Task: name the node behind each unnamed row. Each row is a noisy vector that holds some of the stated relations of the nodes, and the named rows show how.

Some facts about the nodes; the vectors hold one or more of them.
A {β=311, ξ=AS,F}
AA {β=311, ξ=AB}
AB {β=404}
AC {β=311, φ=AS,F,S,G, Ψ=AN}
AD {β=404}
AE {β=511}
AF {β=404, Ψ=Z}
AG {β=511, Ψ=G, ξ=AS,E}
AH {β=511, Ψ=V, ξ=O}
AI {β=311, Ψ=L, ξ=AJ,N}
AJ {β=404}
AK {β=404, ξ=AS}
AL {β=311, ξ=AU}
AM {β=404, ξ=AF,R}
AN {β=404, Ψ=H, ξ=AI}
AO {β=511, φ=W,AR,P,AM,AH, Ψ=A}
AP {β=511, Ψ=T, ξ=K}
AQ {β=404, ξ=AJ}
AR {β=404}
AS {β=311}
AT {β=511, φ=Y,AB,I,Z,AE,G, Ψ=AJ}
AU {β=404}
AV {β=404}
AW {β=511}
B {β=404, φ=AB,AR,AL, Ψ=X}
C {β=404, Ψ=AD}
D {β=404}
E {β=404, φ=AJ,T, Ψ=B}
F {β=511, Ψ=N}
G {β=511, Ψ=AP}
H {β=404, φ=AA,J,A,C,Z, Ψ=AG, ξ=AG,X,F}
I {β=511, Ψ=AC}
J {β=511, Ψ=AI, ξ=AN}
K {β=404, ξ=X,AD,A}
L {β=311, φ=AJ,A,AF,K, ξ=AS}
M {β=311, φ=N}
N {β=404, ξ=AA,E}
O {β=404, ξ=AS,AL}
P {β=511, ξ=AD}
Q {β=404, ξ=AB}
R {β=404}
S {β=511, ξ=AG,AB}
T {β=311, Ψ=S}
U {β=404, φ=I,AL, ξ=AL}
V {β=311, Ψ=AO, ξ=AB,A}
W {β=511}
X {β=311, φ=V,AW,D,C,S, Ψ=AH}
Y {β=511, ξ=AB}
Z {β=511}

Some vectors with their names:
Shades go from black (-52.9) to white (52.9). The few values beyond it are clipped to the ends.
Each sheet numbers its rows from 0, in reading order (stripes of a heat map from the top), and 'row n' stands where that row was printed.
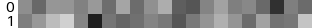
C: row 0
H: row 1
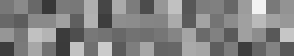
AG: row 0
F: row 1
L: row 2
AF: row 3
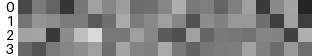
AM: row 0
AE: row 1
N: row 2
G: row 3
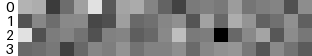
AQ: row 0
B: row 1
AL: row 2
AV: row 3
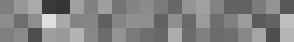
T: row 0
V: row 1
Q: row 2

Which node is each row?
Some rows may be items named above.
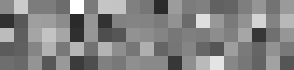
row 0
AJ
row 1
X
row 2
AS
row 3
Z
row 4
AC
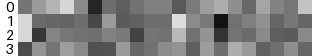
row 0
H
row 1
AH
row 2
AU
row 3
B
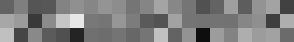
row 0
AR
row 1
N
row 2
U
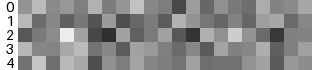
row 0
AA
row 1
AK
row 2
AT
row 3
S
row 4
AB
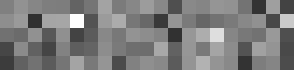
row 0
AE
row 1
AI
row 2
AC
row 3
AO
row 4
R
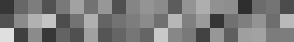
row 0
R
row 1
K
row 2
O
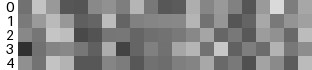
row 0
E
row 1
A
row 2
L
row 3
AD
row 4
L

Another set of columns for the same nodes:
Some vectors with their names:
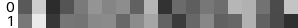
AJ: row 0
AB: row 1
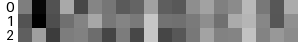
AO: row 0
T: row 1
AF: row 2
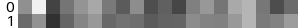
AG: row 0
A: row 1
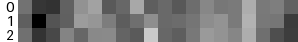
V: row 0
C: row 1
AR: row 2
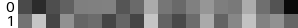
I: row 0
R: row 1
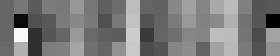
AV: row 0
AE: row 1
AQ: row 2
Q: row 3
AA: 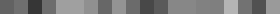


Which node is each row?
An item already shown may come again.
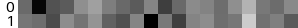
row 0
J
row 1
X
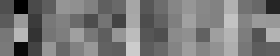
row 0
Z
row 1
AF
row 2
Q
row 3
W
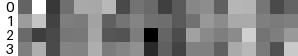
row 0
N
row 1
AK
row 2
H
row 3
E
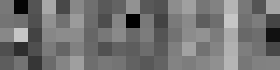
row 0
AO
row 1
X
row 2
AS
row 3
U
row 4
A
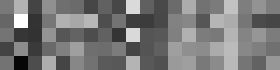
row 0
R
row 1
N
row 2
AM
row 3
K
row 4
AO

